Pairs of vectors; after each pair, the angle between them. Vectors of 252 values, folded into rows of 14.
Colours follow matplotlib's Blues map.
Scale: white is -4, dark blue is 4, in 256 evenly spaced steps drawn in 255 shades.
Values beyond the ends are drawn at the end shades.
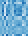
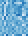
nearly parallel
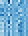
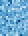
orthogonal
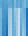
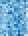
partly opposed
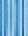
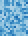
orthogonal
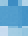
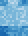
nearly opposite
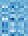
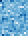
partly opposed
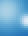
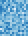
orthogonal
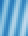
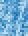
partly opposed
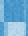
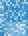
partly aligned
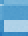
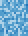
orthogonal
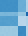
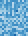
orthogonal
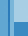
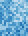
partly aligned
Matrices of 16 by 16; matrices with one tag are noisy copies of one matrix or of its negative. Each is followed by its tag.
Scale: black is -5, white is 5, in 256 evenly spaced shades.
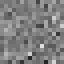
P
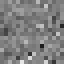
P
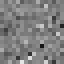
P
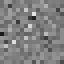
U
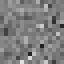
P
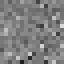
P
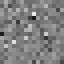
U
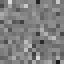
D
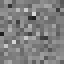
U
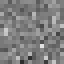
P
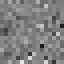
P
